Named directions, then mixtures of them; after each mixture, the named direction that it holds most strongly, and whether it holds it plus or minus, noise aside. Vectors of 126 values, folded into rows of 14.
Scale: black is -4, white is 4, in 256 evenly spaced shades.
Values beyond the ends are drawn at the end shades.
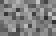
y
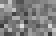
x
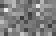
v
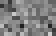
x, minus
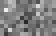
v, plus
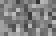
y, minus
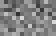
y, minus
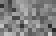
x, minus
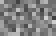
y, minus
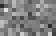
v, plus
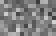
y, minus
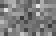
v, plus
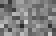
x, minus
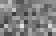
x, plus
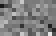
x, minus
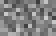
y, minus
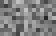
y, plus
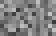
y, plus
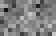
v, minus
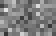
v, plus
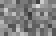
v, plus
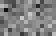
v, minus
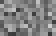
y, plus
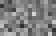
x, minus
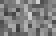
y, plus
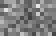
v, plus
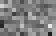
x, plus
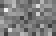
v, plus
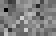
v, minus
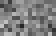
x, minus
